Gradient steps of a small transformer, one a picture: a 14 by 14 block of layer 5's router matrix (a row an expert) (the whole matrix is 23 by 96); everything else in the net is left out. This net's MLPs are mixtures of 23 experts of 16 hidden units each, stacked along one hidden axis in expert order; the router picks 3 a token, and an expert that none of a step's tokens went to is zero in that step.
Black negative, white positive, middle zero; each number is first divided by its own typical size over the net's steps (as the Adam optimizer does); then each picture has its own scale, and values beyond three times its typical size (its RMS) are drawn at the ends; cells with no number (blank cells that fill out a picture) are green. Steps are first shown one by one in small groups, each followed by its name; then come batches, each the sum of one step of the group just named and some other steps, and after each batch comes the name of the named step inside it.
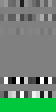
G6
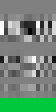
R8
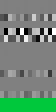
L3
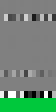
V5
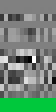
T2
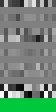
L3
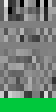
T2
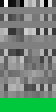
V5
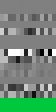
V5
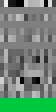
G6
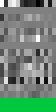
T2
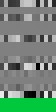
V5
